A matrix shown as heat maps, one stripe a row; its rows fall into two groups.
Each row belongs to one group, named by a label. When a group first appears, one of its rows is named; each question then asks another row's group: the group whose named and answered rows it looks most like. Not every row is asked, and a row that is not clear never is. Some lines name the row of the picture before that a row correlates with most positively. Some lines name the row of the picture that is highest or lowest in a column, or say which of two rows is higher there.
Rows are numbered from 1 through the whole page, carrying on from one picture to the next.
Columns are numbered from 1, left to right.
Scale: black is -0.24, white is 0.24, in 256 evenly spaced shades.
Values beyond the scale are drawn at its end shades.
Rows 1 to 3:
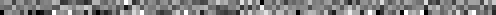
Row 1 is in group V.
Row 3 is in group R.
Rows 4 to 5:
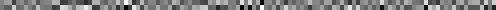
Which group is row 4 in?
V
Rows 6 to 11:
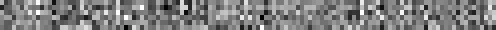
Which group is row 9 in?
V
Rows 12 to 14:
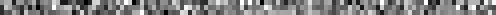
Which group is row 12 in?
V
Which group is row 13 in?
R
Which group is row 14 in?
R
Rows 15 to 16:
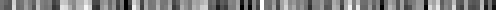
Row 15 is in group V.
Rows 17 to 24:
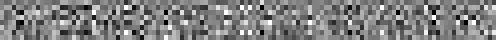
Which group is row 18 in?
V
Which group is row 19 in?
R
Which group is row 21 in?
R
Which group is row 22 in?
R
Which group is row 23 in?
V
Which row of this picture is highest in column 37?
20
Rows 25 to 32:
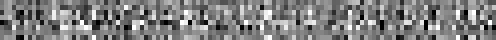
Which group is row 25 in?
R
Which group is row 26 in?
V
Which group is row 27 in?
R
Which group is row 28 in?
R
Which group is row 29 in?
R
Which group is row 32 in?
R
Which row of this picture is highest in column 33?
26
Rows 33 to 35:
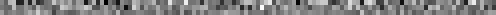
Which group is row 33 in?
R
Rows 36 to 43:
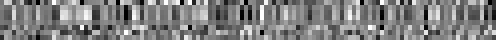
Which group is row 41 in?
R
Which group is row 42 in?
V
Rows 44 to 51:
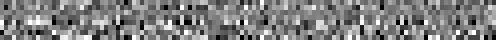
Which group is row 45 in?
R
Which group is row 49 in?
R
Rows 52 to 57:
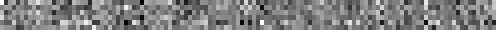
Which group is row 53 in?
V
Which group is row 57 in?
R
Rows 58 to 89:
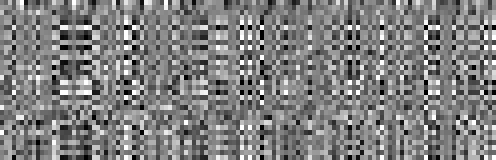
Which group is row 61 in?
V
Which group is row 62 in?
V
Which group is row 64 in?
V
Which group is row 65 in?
V
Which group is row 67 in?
V
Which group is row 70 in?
V
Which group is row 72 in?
V
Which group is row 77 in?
V
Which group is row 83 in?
V
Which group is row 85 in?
V
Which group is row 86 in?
R
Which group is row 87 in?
V
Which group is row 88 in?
R
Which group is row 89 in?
V
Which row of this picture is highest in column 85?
58
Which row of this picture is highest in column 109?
81
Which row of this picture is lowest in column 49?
58
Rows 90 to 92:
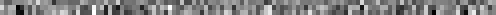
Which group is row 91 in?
R
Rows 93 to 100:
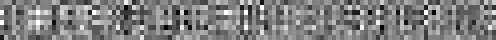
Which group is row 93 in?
V
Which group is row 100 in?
R
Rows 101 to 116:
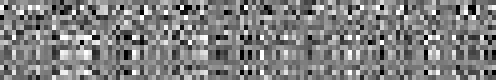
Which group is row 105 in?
V
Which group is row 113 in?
R
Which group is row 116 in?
R
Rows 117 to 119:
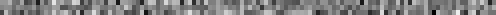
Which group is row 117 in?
R
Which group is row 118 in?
V
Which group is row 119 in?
R
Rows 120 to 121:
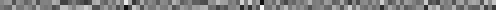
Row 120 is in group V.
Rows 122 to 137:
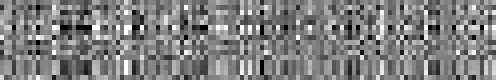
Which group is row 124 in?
V
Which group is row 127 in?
V
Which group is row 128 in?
V
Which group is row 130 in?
R
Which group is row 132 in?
R
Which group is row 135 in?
V
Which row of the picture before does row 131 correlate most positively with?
120
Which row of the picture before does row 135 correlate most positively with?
120
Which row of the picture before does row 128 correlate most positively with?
120
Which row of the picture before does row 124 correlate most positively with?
120
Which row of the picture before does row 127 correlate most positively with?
120
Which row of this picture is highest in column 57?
127
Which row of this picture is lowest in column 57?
130
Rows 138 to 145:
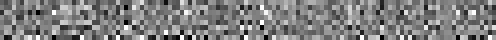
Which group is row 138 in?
R
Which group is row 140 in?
R
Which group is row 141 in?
R
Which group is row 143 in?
V
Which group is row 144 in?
R
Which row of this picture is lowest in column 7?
144
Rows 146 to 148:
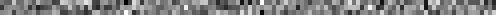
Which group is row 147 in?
R
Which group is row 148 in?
V
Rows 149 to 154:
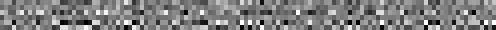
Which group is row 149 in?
V
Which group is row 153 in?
V
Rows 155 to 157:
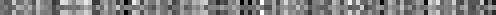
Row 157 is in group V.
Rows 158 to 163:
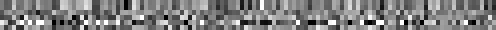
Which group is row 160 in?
R
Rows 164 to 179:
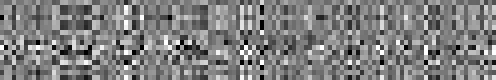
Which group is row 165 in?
V
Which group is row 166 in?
V
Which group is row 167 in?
R
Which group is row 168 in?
V
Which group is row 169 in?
V
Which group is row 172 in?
R
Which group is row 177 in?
V
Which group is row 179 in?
V
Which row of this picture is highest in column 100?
172
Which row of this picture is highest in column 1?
173
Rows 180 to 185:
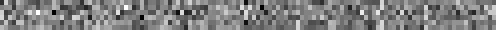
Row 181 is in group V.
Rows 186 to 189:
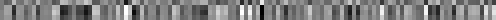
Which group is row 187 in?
V
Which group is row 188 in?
V
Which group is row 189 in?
V
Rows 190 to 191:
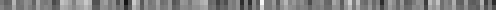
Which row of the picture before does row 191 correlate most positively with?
186
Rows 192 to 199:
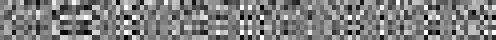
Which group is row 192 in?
R
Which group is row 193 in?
V
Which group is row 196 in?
V
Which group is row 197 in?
R
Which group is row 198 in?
V
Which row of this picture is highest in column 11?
194
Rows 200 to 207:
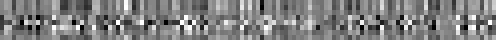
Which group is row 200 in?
V
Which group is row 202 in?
V
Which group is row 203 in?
R
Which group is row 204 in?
R
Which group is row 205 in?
R
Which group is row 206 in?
R
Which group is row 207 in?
V
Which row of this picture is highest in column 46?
204
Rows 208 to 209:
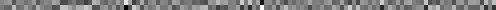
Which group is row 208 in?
V
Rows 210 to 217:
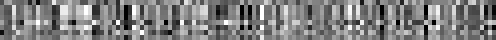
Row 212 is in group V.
